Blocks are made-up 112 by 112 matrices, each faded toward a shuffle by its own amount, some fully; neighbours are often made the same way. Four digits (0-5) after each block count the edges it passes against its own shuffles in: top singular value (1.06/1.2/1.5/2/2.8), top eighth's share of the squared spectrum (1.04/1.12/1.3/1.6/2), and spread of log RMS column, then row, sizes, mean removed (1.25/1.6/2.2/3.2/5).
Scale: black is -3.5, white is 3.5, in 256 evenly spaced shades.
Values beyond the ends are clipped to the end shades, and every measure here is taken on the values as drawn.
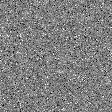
0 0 0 0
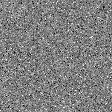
0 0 0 0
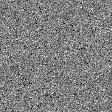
0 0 0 0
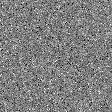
0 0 0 0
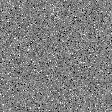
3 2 0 0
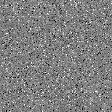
3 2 0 1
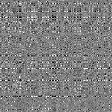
5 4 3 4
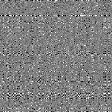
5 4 2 3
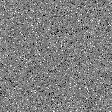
1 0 0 0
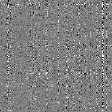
3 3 4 3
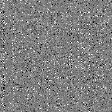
2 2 3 2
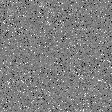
0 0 0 0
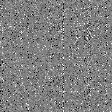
2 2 3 2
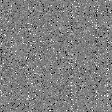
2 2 2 2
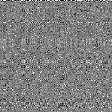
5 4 2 3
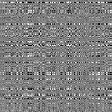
5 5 4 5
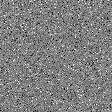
0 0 0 0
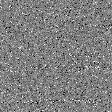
1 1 0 1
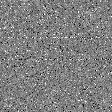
1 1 0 1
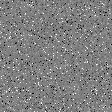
0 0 0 0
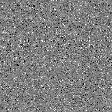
3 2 0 2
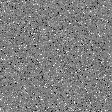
1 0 0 0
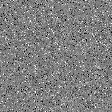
3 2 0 0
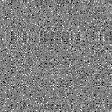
4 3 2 2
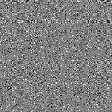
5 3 2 2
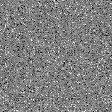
3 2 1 0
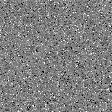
3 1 0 0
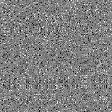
4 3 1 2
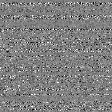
2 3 0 4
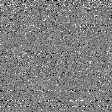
1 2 0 3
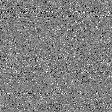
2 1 0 3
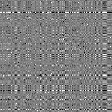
5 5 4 4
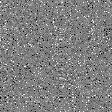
4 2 1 1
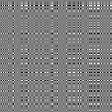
5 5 5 5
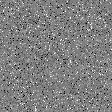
2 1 0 0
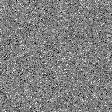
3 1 0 0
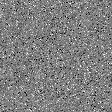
1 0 0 0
